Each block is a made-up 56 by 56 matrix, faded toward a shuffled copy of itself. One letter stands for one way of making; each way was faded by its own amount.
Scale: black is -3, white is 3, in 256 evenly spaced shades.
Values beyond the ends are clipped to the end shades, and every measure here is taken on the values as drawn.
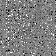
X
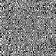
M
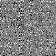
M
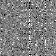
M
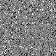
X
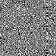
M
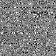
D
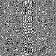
M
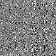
D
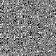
M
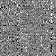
M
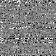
D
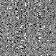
M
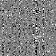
M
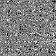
D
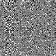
M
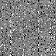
M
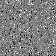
X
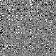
D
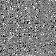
X
